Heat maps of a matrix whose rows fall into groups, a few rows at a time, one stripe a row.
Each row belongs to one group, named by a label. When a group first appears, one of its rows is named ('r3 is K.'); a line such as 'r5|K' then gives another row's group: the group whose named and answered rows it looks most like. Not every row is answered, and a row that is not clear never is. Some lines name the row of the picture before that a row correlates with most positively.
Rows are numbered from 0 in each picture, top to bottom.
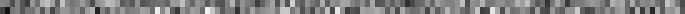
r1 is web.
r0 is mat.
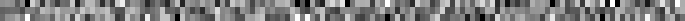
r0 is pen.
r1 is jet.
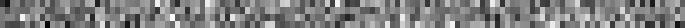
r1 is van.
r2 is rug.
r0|web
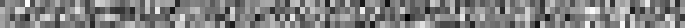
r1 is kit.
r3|van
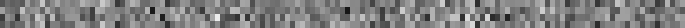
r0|jet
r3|jet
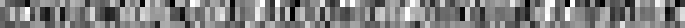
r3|van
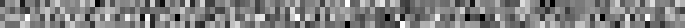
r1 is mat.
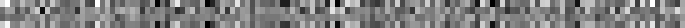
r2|jet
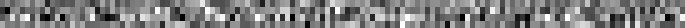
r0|jet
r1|web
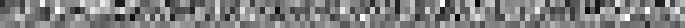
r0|jet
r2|kit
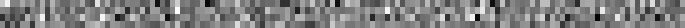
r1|pen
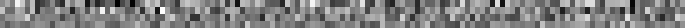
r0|kit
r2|rug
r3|van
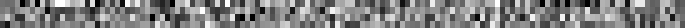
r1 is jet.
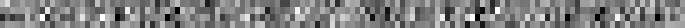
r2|jet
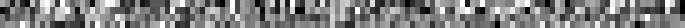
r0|mat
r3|rug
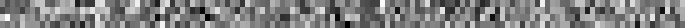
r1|jet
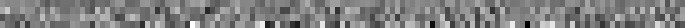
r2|jet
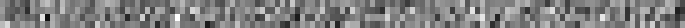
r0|mat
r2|pen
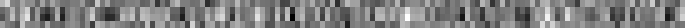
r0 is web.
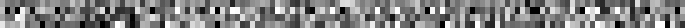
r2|kit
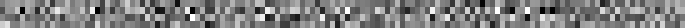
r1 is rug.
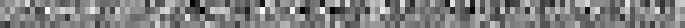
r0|rug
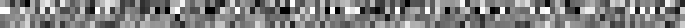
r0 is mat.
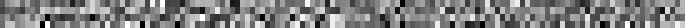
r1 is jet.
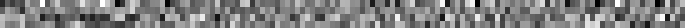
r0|jet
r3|kit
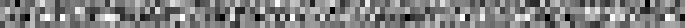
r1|kit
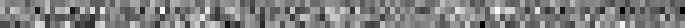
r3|van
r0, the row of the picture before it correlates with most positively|0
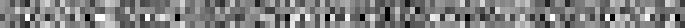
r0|mat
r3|mat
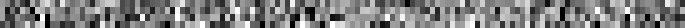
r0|mat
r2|pen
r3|jet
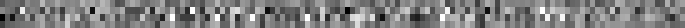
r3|van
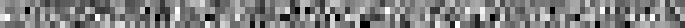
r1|pen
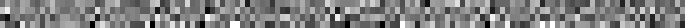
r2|web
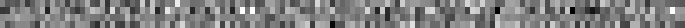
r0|pen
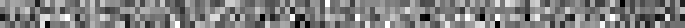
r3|pen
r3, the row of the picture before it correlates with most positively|0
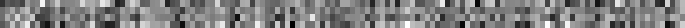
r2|kit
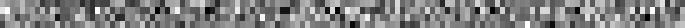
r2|kit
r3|rug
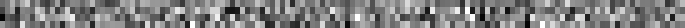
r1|van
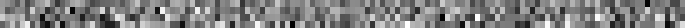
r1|van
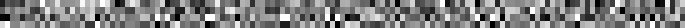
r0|jet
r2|web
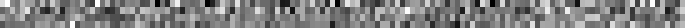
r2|kit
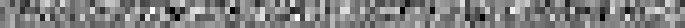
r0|mat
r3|van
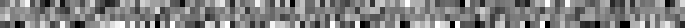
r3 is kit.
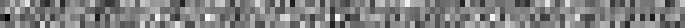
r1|kit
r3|pen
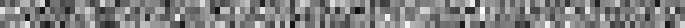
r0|jet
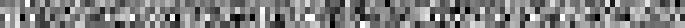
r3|kit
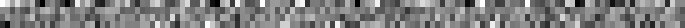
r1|mat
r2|kit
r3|web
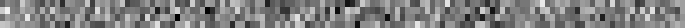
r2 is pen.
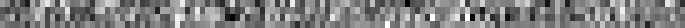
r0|mat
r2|van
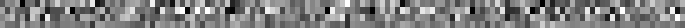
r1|van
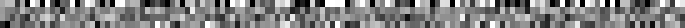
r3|web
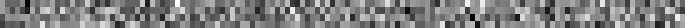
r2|rug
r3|jet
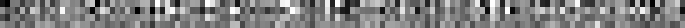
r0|web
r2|web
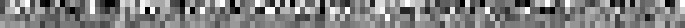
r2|pen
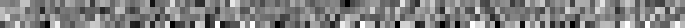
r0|rug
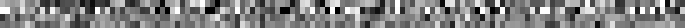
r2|van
